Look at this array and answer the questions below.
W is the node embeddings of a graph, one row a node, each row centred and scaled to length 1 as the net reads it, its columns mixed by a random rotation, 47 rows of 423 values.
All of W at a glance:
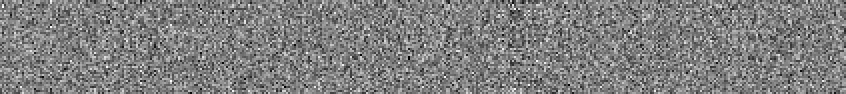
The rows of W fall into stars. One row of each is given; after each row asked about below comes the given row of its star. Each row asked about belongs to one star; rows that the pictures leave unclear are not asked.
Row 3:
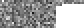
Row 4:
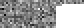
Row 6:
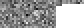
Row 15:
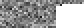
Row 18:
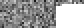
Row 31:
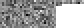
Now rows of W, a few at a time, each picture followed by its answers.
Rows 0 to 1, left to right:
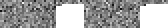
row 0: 18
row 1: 6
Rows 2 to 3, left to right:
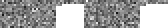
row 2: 3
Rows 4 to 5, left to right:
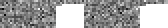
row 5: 31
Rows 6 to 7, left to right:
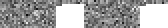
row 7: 31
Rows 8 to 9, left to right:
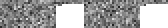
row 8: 15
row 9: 6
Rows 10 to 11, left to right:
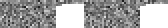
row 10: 31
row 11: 3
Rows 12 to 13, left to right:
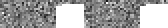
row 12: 4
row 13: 18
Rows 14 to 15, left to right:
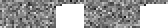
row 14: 6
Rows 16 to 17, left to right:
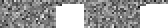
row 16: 15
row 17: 18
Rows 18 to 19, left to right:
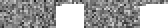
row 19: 31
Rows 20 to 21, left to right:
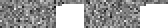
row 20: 18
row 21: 6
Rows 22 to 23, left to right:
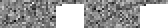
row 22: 15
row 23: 15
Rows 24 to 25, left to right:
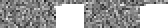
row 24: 4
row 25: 31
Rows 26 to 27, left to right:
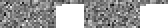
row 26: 4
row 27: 6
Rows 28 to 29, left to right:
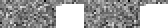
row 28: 4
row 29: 18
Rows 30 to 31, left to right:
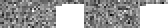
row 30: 3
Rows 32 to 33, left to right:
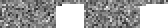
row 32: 6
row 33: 4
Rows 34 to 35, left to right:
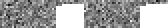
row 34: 31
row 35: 15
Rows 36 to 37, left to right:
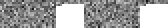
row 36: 18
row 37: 15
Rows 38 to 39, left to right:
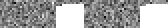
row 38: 6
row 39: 4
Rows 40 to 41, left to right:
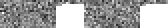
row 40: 18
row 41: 4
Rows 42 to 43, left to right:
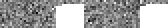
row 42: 31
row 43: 18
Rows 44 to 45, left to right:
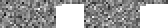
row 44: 4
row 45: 3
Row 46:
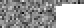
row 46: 4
